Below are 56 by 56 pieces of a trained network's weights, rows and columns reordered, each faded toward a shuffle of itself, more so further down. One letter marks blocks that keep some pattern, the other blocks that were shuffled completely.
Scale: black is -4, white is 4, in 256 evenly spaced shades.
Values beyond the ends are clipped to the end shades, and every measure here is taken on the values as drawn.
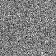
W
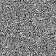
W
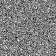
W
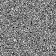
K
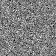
K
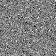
W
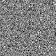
W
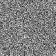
W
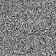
W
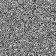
K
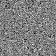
K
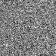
W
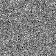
K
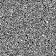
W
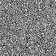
K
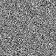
W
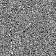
W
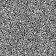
K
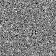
K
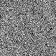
K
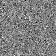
K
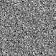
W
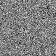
K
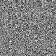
W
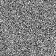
W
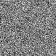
K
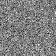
W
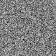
W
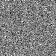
K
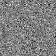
W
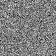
K
